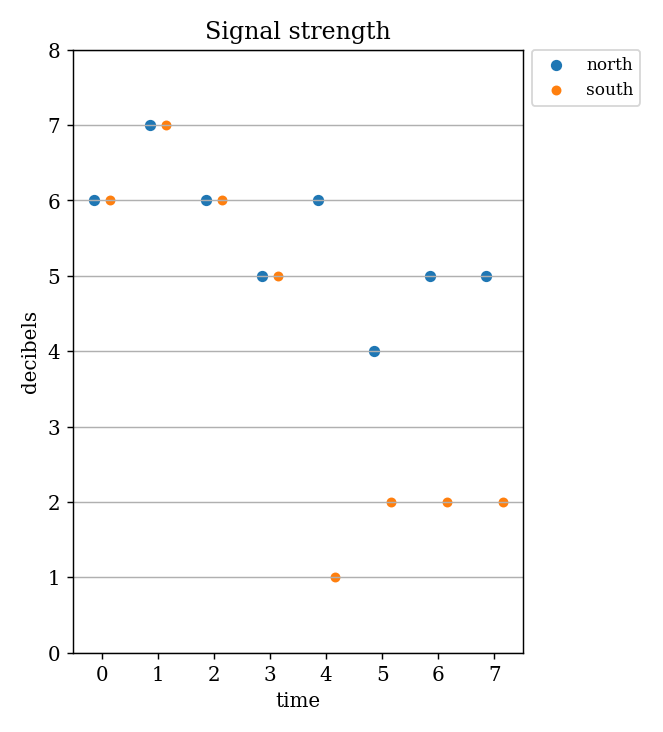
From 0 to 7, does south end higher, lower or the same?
lower
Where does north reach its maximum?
1
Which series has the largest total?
north
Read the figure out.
Title: Signal strength
x-axis: time, ticks 0 1 2 3 4 5 6 7
y-axis: decibels, ticks 0 1 2 3 4 5 6 7 8
Legend: north, south
Values:
north: 6 7 6 5 6 4 5 5
south: 6 7 6 5 1 2 2 2
